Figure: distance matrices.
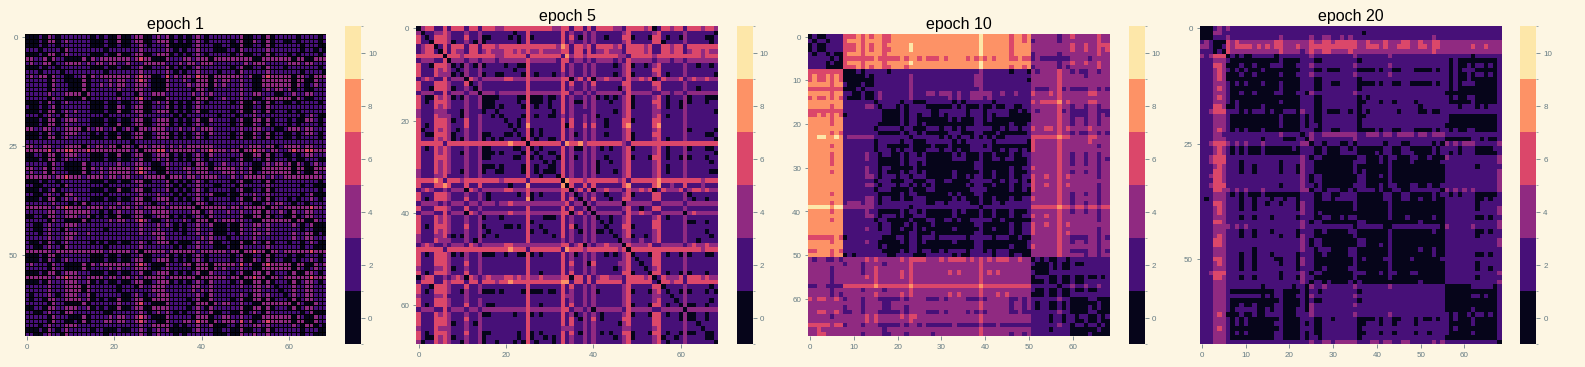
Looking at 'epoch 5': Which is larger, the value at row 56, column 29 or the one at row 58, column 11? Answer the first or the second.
the second
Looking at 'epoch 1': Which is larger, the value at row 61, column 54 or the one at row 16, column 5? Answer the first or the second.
the first
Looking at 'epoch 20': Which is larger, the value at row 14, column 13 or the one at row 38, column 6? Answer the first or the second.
the second
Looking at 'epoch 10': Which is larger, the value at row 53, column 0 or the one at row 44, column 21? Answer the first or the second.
the first
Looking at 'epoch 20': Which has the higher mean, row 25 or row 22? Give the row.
25
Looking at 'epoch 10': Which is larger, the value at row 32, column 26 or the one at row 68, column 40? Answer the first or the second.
the second
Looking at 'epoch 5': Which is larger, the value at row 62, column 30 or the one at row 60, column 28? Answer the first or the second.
the first
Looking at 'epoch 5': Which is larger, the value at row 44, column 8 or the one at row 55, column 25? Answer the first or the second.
the second
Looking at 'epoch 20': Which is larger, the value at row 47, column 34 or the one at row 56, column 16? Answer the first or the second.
the second
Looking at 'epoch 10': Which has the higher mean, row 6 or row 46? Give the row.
6
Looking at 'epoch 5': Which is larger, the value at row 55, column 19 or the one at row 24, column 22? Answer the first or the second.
the first
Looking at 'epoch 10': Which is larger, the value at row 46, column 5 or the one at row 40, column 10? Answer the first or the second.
the first
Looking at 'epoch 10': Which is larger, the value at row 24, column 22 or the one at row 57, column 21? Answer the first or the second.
the second
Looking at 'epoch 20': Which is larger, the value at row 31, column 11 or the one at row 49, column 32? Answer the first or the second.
the first
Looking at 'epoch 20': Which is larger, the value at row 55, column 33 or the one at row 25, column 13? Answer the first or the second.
the second
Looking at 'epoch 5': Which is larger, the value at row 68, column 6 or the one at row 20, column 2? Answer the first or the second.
the first
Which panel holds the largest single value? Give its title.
epoch 10
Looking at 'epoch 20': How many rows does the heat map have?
69
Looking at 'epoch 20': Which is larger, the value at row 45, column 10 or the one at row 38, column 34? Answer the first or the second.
the first
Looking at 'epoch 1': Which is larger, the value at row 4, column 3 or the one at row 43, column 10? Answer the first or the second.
the second
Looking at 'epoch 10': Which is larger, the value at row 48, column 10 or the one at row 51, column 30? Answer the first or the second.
the second
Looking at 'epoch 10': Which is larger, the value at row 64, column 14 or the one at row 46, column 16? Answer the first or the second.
the first
